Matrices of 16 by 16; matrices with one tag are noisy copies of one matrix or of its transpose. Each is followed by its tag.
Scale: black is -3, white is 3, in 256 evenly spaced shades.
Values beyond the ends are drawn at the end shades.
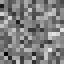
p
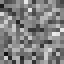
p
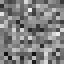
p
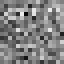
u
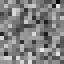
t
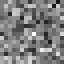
t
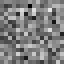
u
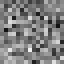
u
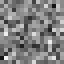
t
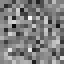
u
